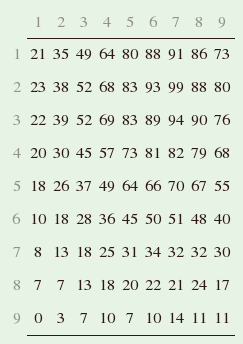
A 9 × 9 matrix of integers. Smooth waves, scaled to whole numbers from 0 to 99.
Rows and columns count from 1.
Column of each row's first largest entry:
7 7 7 7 7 7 6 8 7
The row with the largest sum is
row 2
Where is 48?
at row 6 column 8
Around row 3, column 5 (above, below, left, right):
83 73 69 89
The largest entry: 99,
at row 2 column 7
